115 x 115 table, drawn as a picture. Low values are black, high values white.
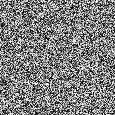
The halves do not mirror each other. The histogram is flat. Fine speckle covers the field. No regular stripes run through it. No overall slope runs across the table. Overall the values sit about 50% of the way up the scale.
